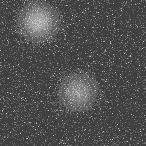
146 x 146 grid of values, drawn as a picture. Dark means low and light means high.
The ninth with the highest average is the top left. Overall the values sit about 30% of the way up the scale. There are two bumps. No row or column stands out.
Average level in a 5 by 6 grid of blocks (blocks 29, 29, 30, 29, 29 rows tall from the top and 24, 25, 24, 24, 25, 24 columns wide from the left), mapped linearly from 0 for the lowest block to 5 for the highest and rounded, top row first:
151000 / 021000 / 001200 / 002300 / 000000
